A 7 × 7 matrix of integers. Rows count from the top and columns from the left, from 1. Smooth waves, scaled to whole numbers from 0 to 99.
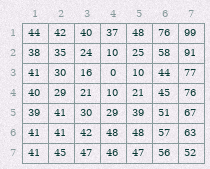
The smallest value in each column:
38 29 16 0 10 44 52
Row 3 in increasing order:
0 10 16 30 41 44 77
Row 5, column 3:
30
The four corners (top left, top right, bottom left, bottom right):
44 99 41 52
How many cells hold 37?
1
